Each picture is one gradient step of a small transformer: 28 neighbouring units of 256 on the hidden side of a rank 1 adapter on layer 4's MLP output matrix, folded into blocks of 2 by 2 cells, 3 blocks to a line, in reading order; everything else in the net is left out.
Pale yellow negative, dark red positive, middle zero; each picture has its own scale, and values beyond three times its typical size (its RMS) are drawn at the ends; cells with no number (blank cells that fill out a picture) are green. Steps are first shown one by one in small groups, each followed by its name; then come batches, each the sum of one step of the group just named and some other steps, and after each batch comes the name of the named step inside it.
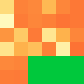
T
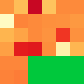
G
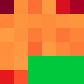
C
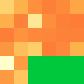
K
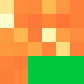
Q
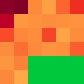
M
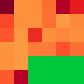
C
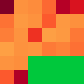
C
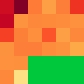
M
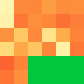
T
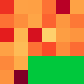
Q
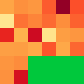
Q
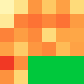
Q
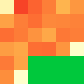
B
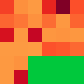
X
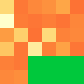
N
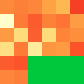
N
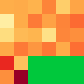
N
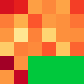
N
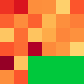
B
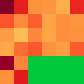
N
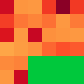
X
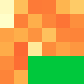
N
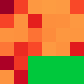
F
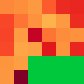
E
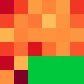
E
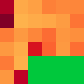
E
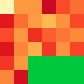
E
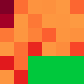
F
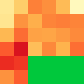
F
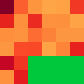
F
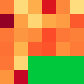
E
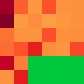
F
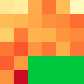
F
